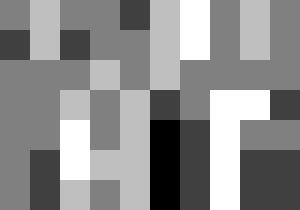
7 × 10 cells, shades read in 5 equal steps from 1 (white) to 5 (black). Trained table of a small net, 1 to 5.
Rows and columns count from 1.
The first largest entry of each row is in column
5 1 1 6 6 6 6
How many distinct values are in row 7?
5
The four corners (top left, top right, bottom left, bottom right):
3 3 3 4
